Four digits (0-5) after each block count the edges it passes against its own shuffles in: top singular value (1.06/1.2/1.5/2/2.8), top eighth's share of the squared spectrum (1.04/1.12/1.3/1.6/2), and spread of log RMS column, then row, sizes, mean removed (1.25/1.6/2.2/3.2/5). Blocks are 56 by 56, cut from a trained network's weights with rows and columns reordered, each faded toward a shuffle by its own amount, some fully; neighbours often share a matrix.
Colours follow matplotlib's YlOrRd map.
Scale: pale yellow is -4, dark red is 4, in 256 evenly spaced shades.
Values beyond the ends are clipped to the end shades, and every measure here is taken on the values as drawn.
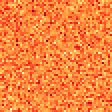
0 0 0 0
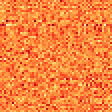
4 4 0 2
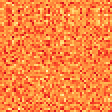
4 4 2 2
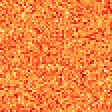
0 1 0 0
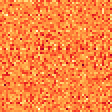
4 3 1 2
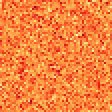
1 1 0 0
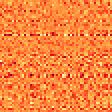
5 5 2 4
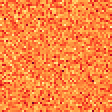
0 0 0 0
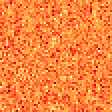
2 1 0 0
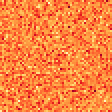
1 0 0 0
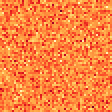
1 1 0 0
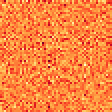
4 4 1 2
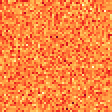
1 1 0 0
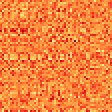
4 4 1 3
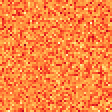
0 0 0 0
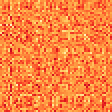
4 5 2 2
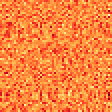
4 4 2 1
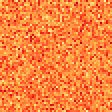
2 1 0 0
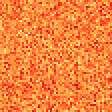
1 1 0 0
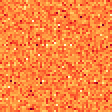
1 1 0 0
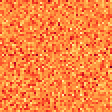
3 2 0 1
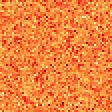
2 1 0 0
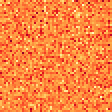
2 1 0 0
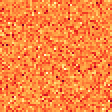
0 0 0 0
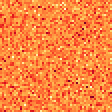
1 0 0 0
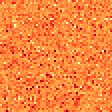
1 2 0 1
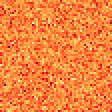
2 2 0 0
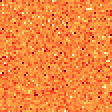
0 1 0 0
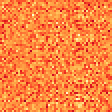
4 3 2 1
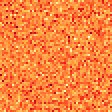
1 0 0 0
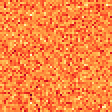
1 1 0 0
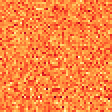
3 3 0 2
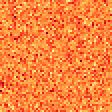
0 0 0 0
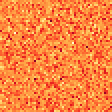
3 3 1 1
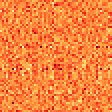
4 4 1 2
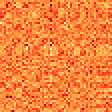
4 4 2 1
